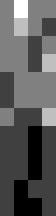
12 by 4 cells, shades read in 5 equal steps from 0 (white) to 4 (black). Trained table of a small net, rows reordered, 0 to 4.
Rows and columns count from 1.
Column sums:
31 29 36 28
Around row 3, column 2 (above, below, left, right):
1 2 2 3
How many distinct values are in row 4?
3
